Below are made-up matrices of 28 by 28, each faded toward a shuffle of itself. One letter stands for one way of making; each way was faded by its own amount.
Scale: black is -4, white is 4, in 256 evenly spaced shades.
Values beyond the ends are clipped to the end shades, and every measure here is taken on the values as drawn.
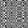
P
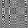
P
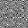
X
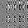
P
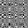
P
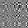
P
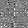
X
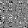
X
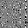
X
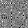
X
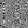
X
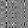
P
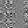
P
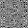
X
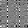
P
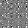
X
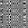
P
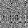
X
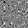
X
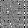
X
